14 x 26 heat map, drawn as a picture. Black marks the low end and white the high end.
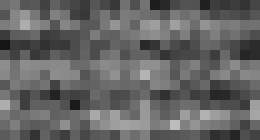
The grain runs across in streaks. There is no overall slope. No seam splits the table. Stripes running across repeat 3 times from top to bottom. The values follow a bell shape.
